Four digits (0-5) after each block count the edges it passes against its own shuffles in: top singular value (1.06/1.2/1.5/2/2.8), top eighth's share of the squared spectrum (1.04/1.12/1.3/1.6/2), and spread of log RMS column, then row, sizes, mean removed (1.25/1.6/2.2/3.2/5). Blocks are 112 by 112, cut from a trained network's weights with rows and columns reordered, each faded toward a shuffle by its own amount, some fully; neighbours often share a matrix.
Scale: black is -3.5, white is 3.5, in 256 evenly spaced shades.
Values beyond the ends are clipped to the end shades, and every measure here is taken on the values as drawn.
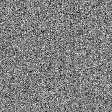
1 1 0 1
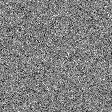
0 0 0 0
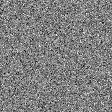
0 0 0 0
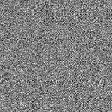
3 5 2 2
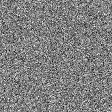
0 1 0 0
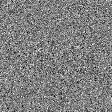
1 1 0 1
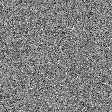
0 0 0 0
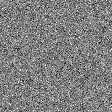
0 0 0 0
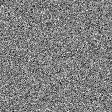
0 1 0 0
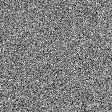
0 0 0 0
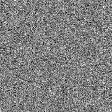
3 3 1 1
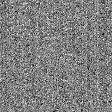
2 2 0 2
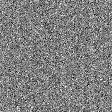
1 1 0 0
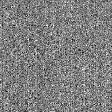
2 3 1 3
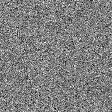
0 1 0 0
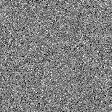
1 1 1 0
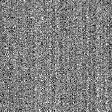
3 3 1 3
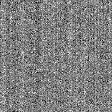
3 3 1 3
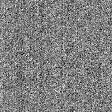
2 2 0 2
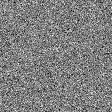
1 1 0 0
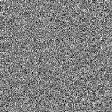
3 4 2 2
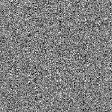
3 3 3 0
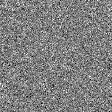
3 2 2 0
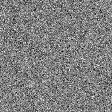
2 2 0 0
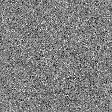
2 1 1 0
